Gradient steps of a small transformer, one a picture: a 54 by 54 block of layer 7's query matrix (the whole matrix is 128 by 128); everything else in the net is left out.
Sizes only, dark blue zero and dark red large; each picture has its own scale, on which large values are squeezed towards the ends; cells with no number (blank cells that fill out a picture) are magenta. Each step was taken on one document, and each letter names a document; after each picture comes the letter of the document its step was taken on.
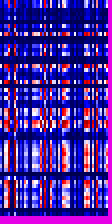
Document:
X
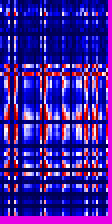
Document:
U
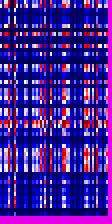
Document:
X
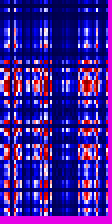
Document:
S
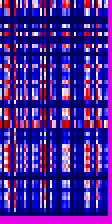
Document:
X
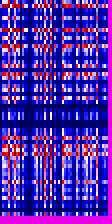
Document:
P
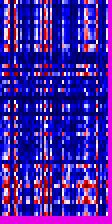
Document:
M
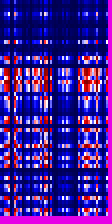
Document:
S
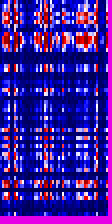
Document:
M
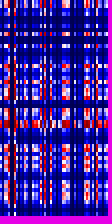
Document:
X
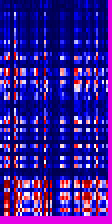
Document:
S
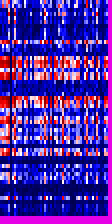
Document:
U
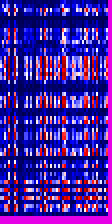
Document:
U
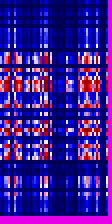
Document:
S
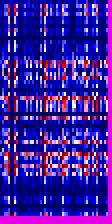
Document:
U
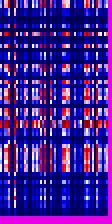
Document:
X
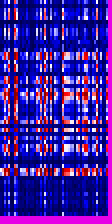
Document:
M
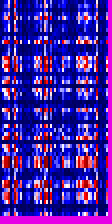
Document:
M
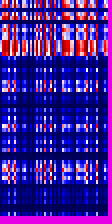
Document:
P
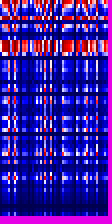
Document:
P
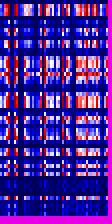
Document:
U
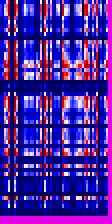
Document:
U
